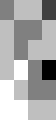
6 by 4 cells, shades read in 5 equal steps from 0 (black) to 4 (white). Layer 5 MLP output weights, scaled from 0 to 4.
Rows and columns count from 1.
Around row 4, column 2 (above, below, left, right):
2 3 3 2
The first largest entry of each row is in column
2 1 1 2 1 1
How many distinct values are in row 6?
2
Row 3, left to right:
3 2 3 3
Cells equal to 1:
1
